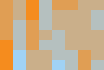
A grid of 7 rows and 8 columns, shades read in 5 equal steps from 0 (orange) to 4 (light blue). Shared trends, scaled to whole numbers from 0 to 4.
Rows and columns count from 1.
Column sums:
4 21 7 18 18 15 12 17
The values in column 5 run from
1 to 4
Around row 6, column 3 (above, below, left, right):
1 2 4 2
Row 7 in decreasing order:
4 4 3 3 2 2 1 0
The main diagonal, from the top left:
1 2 1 2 3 3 1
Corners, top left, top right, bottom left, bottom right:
1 2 0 3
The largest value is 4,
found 3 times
